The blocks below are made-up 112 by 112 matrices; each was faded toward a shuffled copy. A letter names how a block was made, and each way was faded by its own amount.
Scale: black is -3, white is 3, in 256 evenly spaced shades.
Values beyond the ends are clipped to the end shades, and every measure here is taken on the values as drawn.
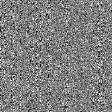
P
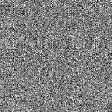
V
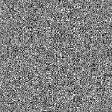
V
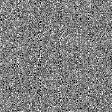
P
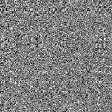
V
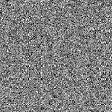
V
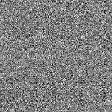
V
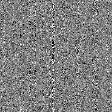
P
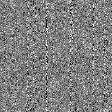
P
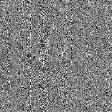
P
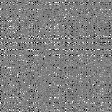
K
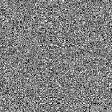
V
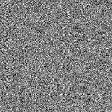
V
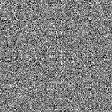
V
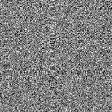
V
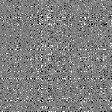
K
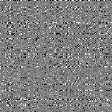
K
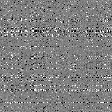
K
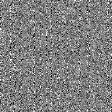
P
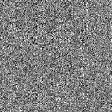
V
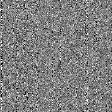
P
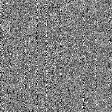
P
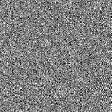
V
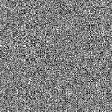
V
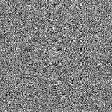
V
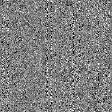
P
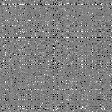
K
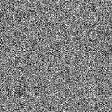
V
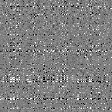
K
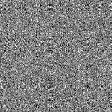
V
